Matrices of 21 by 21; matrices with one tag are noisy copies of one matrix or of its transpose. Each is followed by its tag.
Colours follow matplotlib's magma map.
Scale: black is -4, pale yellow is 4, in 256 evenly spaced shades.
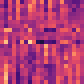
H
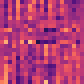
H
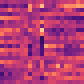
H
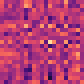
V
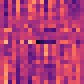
H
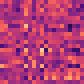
V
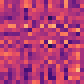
V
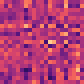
V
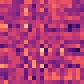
V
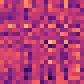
V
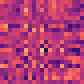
V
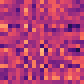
V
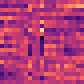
H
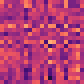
V
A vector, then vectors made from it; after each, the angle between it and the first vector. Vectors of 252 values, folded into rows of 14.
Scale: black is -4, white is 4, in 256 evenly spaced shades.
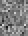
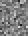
orthogonal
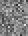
partly aligned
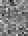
orthogonal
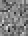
nearly opposite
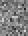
partly opposed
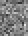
partly aligned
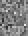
nearly parallel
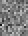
nearly parallel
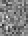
nearly opposite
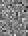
orthogonal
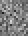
partly aligned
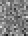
orthogonal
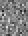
partly opposed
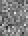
nearly parallel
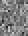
nearly parallel
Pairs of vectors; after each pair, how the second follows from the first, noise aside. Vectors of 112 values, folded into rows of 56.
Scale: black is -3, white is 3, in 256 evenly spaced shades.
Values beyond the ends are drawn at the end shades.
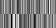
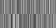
shrunk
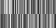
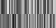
shuffled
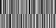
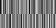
copied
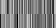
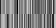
wrapped around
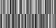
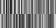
shuffled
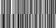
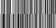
copied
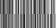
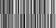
copied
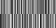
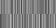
shrunk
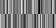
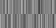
shrunk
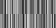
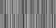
shrunk
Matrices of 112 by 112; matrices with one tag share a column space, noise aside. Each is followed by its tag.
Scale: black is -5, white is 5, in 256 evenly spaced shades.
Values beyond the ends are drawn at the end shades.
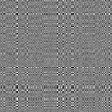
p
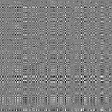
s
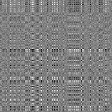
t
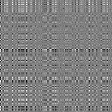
t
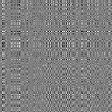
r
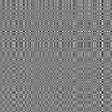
r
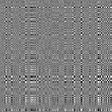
s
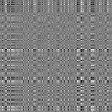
t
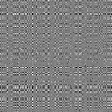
p
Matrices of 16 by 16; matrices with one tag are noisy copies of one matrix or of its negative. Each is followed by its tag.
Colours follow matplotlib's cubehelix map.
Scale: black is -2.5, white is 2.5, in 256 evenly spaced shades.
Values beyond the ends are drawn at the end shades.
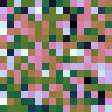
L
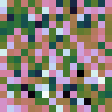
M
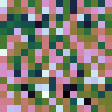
M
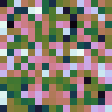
L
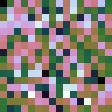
M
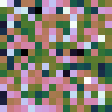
L
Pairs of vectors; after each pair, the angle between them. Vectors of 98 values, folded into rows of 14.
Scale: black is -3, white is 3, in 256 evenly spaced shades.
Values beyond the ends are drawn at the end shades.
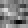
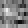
nearly parallel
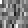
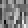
partly opposed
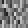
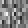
nearly opposite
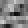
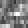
nearly opposite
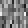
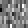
partly opposed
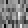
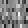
nearly parallel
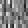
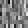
nearly opposite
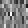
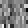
partly opposed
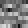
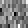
partly opposed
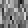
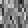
nearly parallel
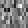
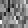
orthogonal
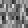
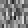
orthogonal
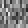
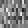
partly aligned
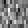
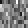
orthogonal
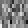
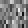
orthogonal
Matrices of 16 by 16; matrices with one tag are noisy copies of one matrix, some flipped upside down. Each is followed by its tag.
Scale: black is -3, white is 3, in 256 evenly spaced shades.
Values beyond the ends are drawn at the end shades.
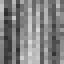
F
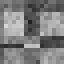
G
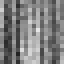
F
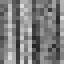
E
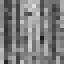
F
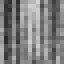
F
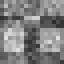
G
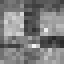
G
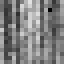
F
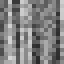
E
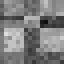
G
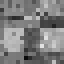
G
